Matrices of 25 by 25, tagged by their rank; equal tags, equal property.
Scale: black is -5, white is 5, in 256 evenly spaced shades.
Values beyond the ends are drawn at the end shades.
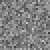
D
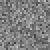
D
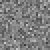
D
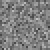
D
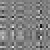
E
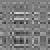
E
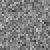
D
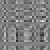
E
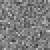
D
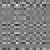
E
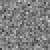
D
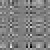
E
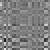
E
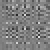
E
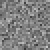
D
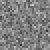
D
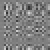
E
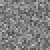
D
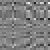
E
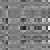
E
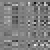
E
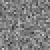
D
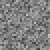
D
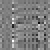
E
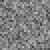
D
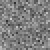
D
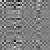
E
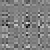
E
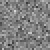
D
